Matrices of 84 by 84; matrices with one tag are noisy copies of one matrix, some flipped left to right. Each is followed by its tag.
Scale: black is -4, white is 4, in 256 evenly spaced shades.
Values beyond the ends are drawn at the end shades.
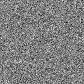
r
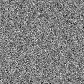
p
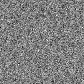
p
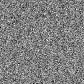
p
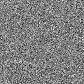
r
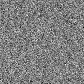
p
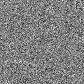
r
